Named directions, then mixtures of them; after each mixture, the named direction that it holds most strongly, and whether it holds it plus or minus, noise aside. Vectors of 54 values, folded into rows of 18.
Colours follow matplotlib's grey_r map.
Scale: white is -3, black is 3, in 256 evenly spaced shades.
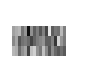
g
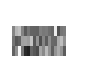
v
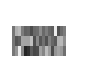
v, plus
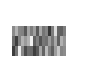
v, plus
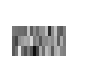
g, minus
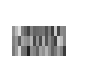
v, plus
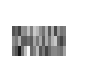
v, minus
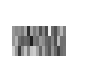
g, plus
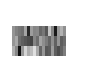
v, minus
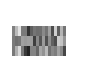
v, plus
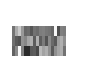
v, plus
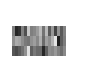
g, minus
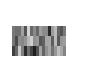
g, minus
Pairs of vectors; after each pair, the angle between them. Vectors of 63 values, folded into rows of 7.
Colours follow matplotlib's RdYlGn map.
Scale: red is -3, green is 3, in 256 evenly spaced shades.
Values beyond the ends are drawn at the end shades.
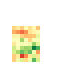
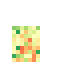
partly opposed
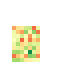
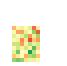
nearly parallel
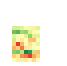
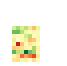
nearly parallel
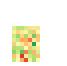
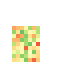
partly opposed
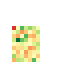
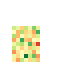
orthogonal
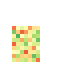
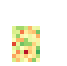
partly aligned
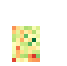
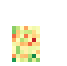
nearly opposite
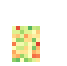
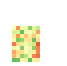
nearly parallel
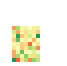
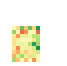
orthogonal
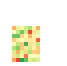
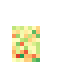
orthogonal
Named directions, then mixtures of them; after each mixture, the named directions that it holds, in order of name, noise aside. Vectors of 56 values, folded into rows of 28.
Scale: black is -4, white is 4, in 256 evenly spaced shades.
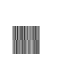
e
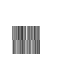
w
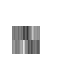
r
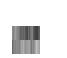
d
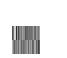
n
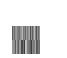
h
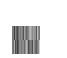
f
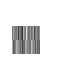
w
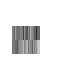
d, f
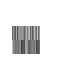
d, e, h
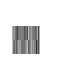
e, f, n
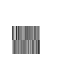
n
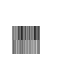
d, w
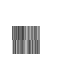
f, w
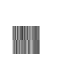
e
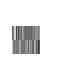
n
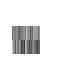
d, h, w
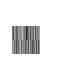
e, n, w
